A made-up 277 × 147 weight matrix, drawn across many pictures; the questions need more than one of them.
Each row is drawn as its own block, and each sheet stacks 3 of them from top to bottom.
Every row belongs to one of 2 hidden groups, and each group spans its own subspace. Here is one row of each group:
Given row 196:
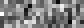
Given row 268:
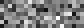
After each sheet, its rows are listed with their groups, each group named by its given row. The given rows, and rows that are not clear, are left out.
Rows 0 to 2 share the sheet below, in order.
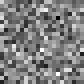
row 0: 268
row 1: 196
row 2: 268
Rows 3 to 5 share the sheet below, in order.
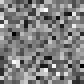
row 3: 268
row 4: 268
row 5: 268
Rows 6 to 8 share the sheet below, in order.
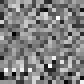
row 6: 268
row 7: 268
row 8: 196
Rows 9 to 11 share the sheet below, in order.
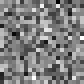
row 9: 196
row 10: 268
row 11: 196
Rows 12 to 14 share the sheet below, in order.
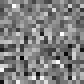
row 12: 268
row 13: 196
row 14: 196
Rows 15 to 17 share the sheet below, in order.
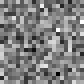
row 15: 196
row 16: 196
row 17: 268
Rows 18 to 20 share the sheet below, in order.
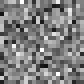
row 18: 196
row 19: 196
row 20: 268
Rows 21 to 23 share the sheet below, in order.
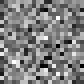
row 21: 268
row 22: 268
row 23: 268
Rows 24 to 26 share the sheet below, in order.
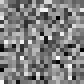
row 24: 268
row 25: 196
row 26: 196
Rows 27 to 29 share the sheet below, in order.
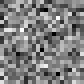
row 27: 268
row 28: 196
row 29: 268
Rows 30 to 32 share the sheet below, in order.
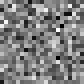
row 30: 268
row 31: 196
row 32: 196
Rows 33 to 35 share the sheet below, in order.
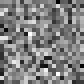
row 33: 196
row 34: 196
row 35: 268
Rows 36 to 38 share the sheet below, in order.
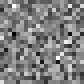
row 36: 268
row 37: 268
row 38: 196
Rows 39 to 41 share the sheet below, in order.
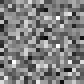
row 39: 268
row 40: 268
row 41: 268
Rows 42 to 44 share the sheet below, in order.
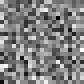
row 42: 268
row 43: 196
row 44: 196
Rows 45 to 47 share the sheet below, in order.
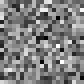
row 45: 268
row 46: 268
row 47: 196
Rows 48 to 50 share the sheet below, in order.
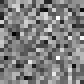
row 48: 268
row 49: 268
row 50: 196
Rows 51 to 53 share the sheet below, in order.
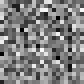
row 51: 268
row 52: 196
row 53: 196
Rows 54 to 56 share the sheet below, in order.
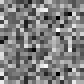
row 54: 268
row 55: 196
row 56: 268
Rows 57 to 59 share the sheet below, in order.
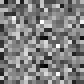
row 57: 196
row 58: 268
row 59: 268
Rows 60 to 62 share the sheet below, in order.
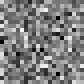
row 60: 268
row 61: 196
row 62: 268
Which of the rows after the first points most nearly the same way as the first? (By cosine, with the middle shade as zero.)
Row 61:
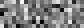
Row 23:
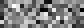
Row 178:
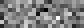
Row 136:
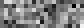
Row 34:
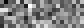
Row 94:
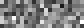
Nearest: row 136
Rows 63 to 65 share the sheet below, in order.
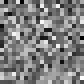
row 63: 196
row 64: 268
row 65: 196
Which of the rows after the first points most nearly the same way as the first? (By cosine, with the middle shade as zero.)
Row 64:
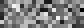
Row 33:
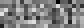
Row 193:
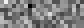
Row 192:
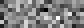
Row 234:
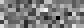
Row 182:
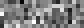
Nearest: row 192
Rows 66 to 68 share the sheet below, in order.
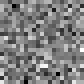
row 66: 268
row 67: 196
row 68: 268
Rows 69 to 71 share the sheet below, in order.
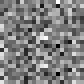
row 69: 196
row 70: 268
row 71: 268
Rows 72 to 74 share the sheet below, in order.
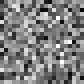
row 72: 268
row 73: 268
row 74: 196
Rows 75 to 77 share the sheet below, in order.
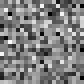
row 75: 196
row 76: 196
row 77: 196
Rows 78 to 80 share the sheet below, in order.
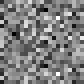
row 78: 268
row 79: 268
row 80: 268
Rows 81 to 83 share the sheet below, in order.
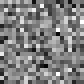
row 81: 196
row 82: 196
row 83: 268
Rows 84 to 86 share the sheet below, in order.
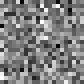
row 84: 196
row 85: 268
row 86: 196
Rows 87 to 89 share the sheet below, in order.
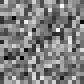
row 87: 196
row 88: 196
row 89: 196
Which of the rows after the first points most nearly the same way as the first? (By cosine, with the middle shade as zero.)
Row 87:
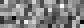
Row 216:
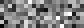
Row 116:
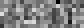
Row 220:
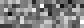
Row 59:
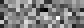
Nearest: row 116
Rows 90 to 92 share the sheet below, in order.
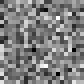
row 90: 268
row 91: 196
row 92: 268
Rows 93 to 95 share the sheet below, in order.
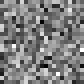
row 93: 196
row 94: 196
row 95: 268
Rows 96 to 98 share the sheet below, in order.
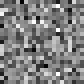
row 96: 196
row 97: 196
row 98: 268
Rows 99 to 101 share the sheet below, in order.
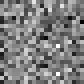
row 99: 196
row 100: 268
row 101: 268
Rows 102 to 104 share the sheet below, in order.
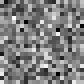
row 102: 196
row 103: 196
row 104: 268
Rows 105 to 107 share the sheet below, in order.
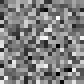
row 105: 268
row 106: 268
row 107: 268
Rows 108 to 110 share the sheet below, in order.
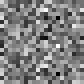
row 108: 268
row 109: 268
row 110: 268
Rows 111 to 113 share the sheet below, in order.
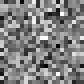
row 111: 196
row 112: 268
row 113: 268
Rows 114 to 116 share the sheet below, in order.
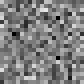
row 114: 268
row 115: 268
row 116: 196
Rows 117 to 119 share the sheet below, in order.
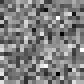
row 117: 268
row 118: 196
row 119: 268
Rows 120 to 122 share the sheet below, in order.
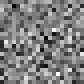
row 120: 268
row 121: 196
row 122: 268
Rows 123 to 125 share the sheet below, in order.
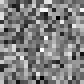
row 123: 268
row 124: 196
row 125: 196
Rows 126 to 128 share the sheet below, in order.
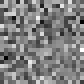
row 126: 196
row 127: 196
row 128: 196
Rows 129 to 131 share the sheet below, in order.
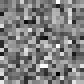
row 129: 196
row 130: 268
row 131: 268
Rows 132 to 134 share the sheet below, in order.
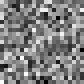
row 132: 268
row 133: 196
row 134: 196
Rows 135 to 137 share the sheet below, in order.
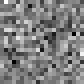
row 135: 196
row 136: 196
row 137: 268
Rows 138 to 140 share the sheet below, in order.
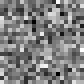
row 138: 196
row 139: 196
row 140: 268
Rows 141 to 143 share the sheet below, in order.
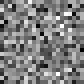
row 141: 268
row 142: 196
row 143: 268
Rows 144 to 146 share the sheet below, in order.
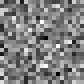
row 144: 196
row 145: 268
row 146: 268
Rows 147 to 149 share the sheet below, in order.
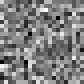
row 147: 268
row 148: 196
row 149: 196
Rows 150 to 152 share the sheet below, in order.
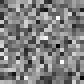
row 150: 268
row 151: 268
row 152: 196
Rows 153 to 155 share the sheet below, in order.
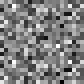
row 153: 268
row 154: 268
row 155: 268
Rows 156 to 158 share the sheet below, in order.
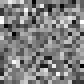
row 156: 196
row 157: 268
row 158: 268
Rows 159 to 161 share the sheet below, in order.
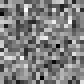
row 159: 196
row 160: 268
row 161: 196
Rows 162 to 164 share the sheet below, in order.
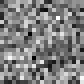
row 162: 268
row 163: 196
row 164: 196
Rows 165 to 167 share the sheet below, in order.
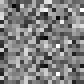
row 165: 268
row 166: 268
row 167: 268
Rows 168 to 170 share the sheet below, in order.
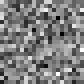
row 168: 268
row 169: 196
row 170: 268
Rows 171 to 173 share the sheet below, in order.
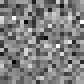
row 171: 196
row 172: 268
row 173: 268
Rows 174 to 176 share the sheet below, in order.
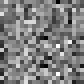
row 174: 196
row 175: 268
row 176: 268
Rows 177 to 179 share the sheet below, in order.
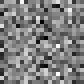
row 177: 196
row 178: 268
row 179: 268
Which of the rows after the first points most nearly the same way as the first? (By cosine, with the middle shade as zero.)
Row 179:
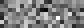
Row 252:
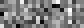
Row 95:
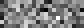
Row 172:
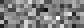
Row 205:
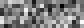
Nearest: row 95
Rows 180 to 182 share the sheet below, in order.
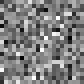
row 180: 268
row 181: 196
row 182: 196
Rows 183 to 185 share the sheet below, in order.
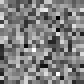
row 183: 268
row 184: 196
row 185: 268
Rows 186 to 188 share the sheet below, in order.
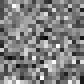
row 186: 268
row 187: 268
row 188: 196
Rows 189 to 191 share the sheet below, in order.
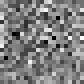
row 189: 268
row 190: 268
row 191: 196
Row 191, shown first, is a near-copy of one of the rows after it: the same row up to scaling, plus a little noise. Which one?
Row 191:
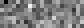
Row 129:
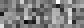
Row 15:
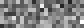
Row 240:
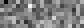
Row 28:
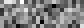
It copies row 240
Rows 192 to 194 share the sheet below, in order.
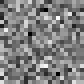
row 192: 268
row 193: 196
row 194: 268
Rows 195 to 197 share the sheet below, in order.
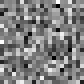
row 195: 196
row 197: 196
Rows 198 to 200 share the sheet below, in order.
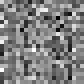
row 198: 268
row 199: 196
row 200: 196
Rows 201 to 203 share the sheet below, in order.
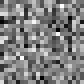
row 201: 196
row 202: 196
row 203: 196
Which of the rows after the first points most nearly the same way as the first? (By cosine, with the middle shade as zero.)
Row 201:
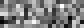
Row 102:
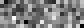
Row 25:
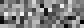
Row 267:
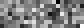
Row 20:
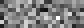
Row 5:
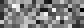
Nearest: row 25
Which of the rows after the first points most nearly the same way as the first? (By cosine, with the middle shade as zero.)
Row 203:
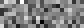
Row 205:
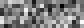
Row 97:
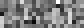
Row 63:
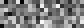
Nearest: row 97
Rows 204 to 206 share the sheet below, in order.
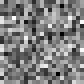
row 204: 196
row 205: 196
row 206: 268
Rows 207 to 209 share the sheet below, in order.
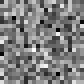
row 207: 196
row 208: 196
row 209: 268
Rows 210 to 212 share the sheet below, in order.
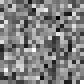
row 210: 268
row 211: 196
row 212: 196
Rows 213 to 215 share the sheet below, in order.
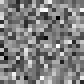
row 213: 268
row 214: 268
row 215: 196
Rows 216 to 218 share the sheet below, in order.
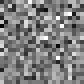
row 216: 268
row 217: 268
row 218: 196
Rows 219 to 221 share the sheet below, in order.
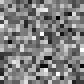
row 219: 268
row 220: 196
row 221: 268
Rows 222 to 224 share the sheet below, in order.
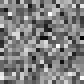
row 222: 196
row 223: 268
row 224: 196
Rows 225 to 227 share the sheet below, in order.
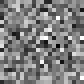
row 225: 268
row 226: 268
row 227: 196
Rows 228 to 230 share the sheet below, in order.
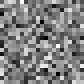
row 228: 196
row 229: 268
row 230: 268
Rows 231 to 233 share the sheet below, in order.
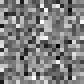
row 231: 196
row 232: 268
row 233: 196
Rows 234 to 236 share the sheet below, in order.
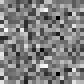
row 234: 268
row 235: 196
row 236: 268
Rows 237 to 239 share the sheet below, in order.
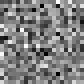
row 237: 196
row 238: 196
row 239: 268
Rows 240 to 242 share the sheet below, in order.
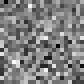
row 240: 196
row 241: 268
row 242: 268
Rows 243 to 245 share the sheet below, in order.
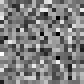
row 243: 268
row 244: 196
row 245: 196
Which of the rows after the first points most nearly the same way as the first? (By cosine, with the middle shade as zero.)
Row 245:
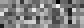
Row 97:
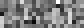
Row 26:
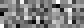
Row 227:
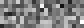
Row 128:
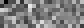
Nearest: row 227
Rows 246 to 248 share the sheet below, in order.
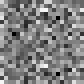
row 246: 268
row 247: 268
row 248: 268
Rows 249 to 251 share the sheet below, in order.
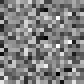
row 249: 268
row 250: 268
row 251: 268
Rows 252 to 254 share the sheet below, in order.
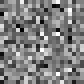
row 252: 196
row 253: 196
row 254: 268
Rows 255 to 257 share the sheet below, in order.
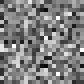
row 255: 268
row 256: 196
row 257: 268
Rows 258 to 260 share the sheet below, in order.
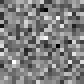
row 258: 268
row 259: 268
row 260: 268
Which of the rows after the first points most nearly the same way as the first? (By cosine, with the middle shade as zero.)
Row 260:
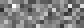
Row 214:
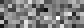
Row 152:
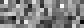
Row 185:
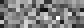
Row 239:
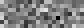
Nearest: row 239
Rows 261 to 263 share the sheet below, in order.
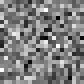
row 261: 268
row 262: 268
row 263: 196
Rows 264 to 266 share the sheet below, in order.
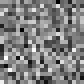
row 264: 196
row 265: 196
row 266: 196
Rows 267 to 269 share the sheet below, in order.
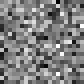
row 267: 196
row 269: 268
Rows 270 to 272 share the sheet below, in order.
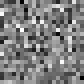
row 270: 196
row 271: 196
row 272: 196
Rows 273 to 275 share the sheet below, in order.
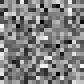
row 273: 196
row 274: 268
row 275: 268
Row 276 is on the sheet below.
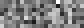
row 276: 196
